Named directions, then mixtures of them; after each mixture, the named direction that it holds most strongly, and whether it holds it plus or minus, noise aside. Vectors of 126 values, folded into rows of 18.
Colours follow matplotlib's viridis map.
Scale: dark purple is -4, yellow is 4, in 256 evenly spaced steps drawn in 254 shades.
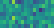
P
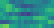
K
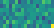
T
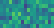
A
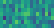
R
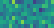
P, plus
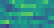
K, minus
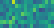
P, plus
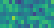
P, plus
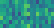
A, minus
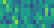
R, plus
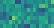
A, plus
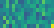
T, plus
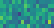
A, minus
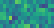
A, minus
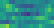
K, plus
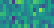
P, minus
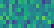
T, minus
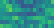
K, plus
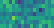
P, plus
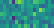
P, minus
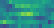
K, minus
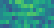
K, minus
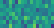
T, minus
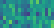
R, minus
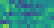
K, plus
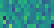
T, minus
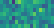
P, minus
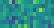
P, minus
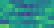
K, plus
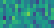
R, plus
